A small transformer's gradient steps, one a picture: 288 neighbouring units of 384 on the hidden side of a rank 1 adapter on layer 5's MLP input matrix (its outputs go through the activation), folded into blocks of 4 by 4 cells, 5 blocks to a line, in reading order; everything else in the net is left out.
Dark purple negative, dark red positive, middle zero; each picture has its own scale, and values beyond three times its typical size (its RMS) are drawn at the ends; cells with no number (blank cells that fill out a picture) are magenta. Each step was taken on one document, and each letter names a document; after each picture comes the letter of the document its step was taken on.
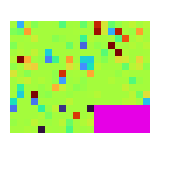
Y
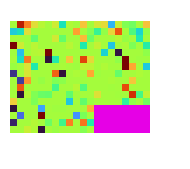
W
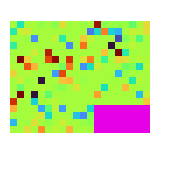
Y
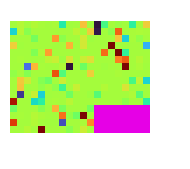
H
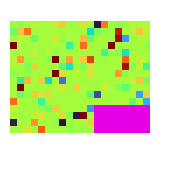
H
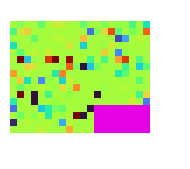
Y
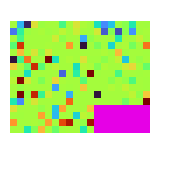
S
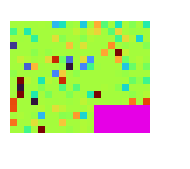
H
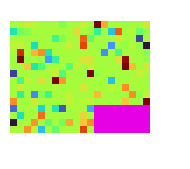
W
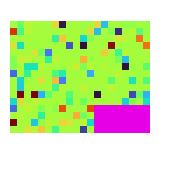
W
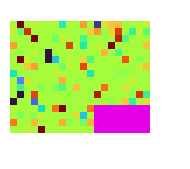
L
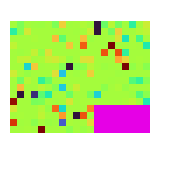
H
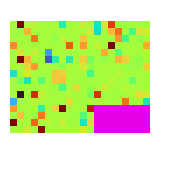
L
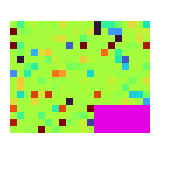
W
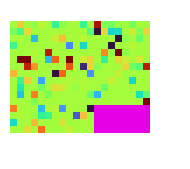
Y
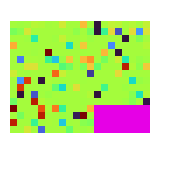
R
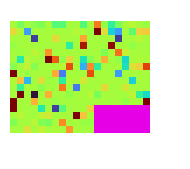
Y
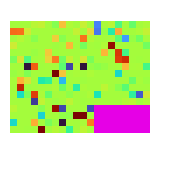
H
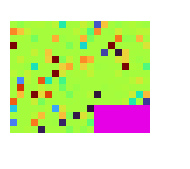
H
